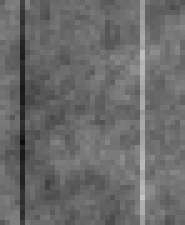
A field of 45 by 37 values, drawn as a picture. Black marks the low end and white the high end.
Grain: streaks running down. Odd lines: columns 5 and 29. Average level on the scale: 40%. Histogram: heavy tails on both sides.
